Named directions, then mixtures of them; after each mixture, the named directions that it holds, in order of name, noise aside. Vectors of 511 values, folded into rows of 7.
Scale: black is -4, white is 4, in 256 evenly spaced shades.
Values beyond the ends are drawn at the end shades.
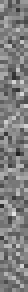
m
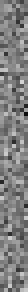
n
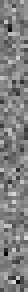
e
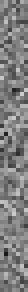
e, m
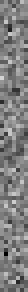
e, m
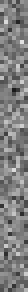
e, m, n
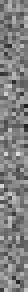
e, m, n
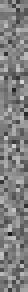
m, n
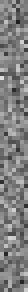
e, m, n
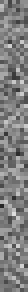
m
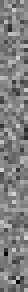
e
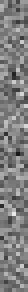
m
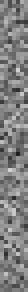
e, m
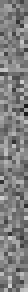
n
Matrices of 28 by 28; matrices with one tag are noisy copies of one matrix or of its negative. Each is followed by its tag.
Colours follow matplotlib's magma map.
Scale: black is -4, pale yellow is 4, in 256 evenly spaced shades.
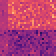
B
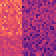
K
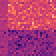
B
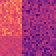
K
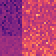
K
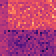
B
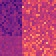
K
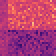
B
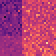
K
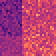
K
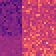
K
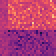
B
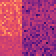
K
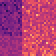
K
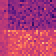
B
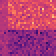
B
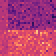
B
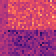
B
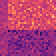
B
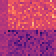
B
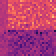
B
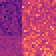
K
